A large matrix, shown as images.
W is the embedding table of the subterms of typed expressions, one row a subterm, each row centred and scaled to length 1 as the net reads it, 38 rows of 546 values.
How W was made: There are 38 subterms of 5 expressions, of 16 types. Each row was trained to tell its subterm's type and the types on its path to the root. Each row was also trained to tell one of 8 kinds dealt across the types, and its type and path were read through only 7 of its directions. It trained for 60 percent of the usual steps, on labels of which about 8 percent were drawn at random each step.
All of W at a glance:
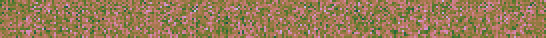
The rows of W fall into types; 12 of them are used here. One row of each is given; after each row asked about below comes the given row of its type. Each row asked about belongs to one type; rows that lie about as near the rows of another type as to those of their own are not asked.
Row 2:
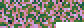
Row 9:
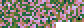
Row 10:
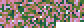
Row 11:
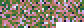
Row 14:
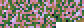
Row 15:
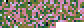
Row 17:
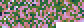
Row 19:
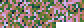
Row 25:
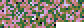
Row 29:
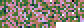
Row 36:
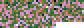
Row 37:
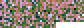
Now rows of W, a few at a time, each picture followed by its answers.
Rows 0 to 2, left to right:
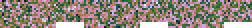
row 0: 9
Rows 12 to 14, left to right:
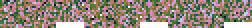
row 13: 36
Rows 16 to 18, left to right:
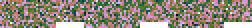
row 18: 14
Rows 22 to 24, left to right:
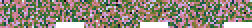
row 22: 2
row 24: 2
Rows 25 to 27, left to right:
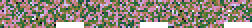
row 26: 2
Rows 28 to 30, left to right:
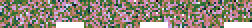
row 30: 14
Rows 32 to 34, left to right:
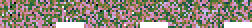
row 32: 14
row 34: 36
